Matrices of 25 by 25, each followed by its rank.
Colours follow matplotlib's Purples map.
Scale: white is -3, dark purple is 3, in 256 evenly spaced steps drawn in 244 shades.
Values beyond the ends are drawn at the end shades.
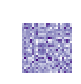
five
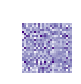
five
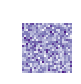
full rank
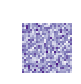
full rank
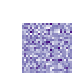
five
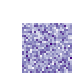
full rank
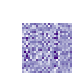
five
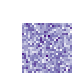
full rank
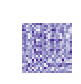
five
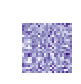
five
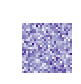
full rank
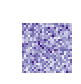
full rank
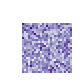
full rank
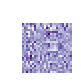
five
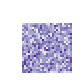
full rank
